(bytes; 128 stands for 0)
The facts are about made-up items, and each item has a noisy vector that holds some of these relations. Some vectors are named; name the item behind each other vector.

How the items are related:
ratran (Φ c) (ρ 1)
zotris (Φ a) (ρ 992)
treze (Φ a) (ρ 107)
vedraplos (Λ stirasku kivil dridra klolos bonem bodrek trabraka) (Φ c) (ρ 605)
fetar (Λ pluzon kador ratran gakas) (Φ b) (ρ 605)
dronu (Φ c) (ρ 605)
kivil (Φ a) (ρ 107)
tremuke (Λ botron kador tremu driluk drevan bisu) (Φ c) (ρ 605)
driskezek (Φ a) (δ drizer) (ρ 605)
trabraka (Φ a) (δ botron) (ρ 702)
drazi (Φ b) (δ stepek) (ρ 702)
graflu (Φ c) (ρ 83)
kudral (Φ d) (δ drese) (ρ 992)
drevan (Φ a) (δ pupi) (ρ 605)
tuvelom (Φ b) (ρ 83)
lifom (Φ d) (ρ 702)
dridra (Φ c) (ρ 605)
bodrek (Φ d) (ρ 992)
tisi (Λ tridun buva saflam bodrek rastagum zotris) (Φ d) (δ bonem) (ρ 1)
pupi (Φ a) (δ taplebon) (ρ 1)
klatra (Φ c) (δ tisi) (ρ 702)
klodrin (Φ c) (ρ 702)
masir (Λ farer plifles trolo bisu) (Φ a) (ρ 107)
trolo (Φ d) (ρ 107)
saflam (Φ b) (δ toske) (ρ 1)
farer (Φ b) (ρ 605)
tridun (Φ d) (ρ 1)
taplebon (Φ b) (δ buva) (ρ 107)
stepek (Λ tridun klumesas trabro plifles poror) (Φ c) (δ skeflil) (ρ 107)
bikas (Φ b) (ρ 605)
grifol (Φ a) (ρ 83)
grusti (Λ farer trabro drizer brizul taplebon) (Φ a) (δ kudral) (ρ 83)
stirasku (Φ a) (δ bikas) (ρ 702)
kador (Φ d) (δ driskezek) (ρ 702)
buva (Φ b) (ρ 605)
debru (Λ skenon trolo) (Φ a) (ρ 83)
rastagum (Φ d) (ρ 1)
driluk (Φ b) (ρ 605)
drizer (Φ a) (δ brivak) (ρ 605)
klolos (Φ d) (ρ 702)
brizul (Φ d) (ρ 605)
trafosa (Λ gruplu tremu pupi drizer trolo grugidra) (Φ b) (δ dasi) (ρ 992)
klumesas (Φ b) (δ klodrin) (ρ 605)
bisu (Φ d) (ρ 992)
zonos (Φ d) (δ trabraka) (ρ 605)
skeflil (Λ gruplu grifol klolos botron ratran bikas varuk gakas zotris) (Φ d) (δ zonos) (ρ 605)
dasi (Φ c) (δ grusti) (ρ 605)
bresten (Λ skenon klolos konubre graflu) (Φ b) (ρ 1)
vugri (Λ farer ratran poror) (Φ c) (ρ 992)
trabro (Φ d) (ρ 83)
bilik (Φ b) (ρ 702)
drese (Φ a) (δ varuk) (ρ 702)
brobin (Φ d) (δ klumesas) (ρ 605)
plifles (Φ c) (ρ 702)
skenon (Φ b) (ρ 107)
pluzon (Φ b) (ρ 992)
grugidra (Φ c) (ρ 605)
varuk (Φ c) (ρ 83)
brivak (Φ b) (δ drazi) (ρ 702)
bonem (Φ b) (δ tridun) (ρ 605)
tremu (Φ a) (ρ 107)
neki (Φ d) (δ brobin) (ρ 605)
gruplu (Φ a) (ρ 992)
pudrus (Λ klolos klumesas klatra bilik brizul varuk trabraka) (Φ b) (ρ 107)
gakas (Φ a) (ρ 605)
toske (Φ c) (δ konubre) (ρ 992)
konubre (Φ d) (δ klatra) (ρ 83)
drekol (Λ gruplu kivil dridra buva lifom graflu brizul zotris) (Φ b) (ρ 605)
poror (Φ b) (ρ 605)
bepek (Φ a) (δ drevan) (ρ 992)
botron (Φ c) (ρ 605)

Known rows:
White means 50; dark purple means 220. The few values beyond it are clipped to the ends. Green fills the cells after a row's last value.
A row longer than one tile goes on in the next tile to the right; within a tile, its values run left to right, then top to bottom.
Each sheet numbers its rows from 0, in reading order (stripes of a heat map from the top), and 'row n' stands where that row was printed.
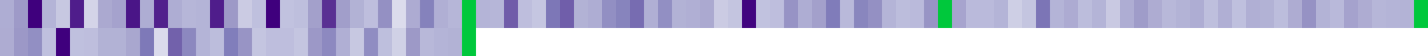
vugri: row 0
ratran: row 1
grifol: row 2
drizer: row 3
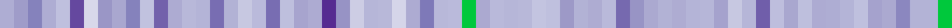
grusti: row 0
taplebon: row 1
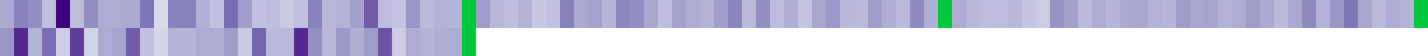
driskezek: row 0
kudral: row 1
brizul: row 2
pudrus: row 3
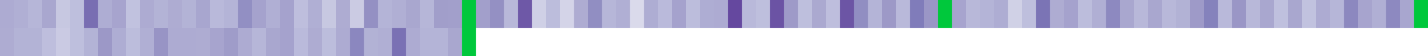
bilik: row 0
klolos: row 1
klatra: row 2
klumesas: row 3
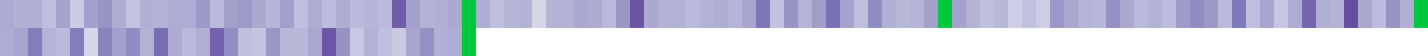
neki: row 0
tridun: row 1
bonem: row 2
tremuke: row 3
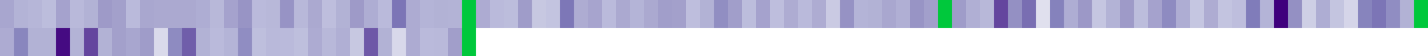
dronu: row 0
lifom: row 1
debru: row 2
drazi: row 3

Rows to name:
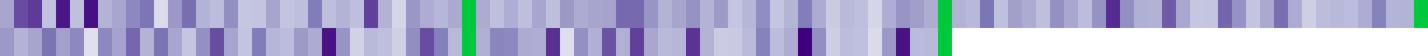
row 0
kador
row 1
bisu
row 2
farer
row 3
trafosa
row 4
masir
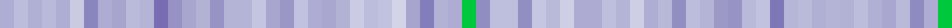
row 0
plifles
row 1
graflu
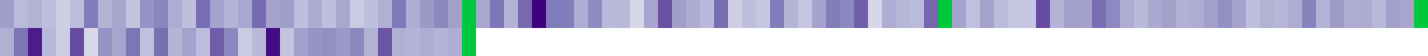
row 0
toske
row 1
trabraka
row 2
pluzon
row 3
fetar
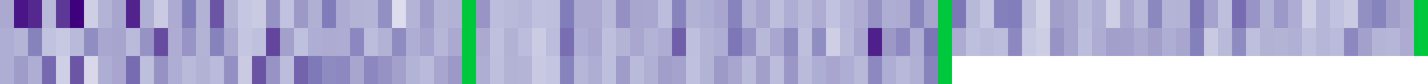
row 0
stepek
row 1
bepek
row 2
skenon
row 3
poror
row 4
saflam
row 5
grugidra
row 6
tisi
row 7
rastagum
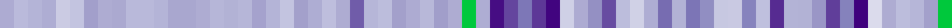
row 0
varuk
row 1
skeflil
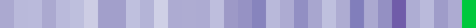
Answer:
dridra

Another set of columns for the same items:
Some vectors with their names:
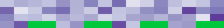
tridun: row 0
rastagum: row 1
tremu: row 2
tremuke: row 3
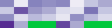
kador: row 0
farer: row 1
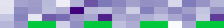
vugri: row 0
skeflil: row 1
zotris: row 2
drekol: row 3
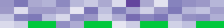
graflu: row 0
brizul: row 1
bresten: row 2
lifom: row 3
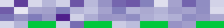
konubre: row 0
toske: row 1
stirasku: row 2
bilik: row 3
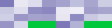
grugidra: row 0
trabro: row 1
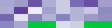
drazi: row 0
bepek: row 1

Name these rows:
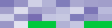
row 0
skenon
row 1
gruplu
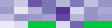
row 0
buva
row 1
bonem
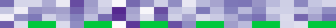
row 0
trolo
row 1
pudrus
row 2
tisi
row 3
poror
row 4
klolos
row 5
debru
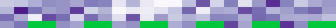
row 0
fetar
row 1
zonos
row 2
grusti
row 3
stepek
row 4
botron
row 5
ratran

